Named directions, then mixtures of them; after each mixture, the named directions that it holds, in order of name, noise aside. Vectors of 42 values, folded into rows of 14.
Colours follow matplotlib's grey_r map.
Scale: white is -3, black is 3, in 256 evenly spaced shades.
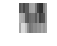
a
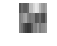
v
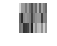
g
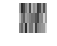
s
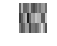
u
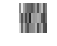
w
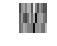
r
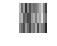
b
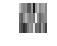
a, r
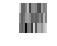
g, s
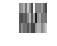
g, r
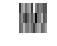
r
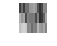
a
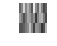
a, r, u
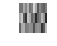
r, u
